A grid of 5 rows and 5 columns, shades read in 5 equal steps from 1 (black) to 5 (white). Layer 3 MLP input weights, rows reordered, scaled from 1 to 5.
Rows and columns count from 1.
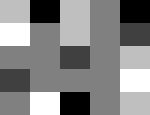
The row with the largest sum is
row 2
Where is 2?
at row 2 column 5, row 3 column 3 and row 4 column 1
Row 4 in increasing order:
2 3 3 3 5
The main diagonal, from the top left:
4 3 2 3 4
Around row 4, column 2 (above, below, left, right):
3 5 2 3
